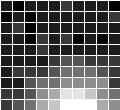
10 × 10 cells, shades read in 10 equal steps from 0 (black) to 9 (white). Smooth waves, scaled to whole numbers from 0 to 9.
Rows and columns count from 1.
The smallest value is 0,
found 8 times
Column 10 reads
0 2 1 1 1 2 2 2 4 5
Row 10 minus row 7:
1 1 2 4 4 5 5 5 3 3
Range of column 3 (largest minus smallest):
4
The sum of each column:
11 14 15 25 27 36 33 32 25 20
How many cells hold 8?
2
